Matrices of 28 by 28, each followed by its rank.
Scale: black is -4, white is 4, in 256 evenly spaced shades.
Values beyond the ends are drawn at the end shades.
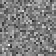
full rank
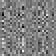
three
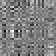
three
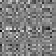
three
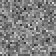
full rank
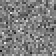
full rank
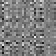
three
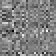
five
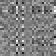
three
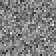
full rank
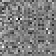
five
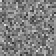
full rank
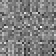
five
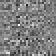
five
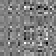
three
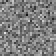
full rank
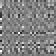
three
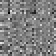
five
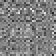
five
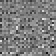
five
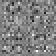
five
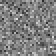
full rank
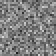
full rank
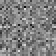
five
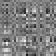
three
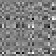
three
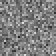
full rank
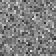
full rank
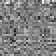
five
